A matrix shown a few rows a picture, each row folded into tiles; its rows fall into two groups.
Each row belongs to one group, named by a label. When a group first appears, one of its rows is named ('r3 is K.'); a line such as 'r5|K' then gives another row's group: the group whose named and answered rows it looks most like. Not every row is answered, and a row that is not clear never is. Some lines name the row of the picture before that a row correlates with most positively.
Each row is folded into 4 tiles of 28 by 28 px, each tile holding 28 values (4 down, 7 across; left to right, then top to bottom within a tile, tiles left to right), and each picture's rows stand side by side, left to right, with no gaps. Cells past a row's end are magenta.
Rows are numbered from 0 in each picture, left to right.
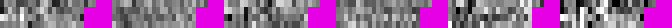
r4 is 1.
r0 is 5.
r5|5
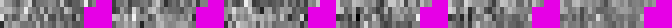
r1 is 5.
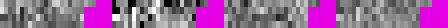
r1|5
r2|1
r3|5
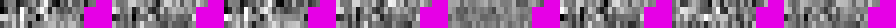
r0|5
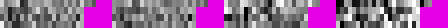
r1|1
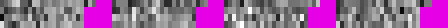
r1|5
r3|1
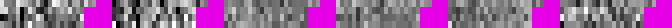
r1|1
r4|1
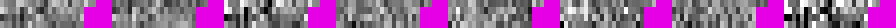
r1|5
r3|1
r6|1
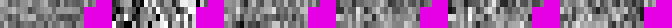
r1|1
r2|1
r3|5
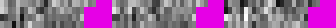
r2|5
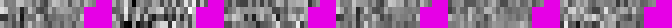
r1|1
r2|1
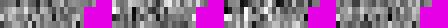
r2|5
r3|1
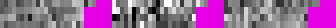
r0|1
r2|5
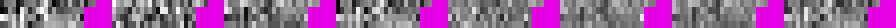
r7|5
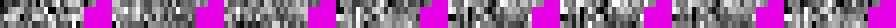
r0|1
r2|1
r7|5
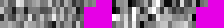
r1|5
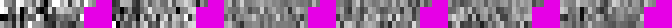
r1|1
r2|1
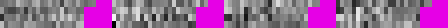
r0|1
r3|5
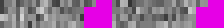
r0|5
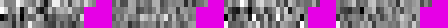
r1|1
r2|1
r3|1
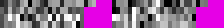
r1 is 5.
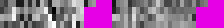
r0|1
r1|5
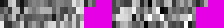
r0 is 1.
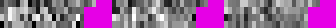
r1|5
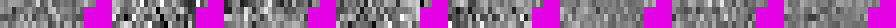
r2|5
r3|1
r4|1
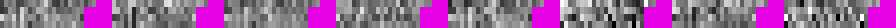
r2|5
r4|5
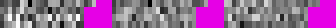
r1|1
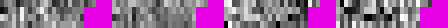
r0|5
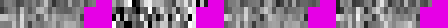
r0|5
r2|5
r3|5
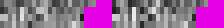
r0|5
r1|5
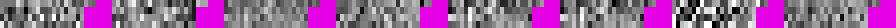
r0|1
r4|5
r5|5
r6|1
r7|1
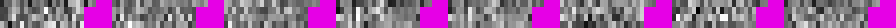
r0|1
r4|5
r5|1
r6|1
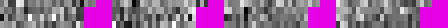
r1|1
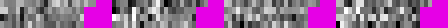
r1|5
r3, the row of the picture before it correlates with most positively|3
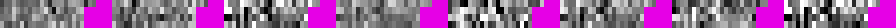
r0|1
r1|1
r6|5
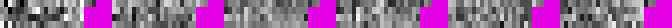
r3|5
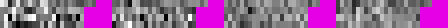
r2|1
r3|5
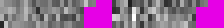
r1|5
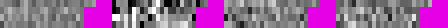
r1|5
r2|1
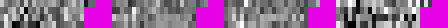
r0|1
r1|5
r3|1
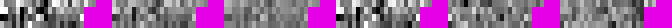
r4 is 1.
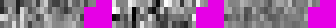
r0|5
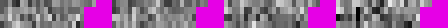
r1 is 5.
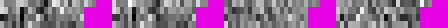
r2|1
